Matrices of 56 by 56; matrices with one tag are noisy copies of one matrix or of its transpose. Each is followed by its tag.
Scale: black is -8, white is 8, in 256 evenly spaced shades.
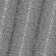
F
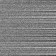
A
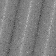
F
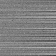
A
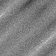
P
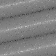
F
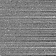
A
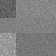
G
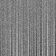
A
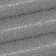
F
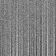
A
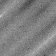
P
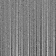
A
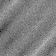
P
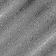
P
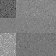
G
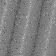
F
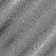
P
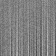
A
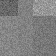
G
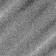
P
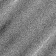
P
